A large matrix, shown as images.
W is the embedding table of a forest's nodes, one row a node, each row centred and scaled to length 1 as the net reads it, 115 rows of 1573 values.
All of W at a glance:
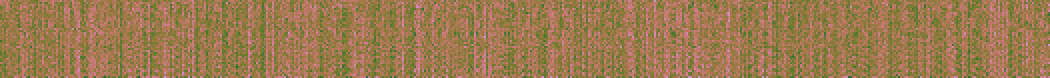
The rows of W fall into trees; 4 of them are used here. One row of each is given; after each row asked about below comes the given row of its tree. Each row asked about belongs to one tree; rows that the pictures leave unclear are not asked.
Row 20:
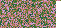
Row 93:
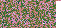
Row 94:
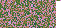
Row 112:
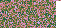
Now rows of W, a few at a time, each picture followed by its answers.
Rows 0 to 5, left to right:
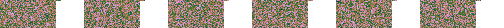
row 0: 112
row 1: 93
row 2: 94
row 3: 94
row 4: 20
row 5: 20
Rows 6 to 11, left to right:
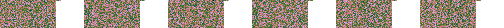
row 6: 94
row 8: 94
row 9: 112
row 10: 94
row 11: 94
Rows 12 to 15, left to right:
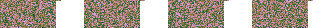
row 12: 93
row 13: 112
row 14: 112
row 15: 94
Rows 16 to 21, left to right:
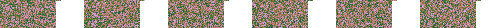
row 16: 20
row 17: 112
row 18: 20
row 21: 112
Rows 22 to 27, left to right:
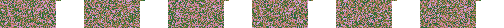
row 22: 20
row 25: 20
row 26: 94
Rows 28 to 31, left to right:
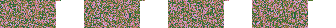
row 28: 20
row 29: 112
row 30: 20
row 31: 20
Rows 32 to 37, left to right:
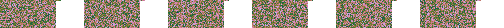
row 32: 112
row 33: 20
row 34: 93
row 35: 20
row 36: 112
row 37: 20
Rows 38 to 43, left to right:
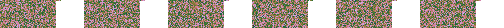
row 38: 20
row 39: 20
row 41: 112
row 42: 93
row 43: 94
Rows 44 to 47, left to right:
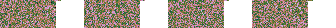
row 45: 20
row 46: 112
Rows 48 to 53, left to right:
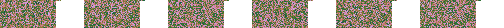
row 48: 93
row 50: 112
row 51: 93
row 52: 112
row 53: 112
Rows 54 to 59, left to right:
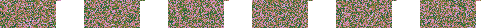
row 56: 20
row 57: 94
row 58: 112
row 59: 20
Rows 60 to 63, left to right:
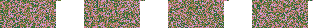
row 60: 112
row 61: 20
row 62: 112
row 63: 112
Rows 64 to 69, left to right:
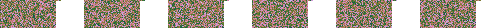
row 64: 93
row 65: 112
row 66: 112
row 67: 94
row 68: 94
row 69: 93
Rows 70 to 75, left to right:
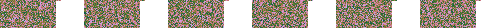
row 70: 93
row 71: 20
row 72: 20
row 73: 94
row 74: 112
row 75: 20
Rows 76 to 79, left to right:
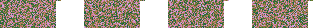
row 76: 112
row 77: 20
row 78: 94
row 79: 112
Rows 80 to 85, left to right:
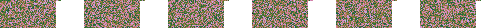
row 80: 112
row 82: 112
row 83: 20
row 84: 20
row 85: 20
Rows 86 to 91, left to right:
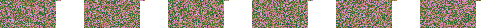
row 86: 20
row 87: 112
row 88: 20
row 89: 94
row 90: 112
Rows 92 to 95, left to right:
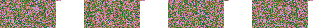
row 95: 20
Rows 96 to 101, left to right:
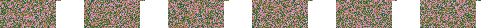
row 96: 112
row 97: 112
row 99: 112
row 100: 112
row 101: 112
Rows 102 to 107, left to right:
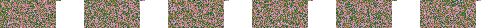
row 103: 20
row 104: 20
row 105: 20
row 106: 20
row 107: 20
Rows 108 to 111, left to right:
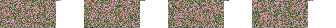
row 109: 112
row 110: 112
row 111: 93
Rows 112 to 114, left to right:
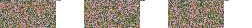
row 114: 20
